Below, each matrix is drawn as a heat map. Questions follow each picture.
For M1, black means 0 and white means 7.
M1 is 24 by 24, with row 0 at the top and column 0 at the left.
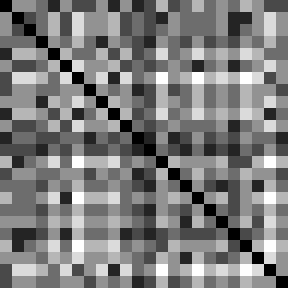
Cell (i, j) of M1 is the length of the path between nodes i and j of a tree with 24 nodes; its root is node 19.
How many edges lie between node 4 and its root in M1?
4
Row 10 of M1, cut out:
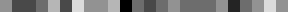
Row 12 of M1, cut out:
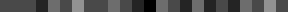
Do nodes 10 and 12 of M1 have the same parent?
yes
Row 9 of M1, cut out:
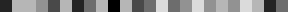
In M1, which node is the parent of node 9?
0
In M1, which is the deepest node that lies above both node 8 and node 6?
12
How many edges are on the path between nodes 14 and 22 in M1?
4
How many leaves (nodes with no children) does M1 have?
15
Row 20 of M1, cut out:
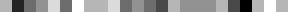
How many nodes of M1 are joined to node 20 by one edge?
1
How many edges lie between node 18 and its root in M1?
3
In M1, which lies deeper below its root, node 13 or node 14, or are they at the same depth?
node 14
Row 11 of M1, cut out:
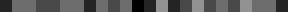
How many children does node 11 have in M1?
4
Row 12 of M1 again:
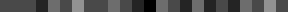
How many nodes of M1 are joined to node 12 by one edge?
5
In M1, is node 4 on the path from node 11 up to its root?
no
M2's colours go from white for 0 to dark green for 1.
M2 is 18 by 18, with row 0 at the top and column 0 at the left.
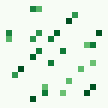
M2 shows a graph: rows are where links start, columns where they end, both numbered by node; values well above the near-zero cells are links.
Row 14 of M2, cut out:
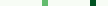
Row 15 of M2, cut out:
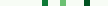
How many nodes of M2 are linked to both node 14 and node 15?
1
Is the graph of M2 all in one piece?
no
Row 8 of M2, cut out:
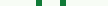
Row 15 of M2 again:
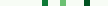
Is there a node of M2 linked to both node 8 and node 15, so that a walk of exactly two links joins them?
yes
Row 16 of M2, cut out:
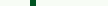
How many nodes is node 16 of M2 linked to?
1
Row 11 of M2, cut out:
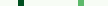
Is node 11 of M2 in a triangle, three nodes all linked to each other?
no
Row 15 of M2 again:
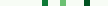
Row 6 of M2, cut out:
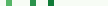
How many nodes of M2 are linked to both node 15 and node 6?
0
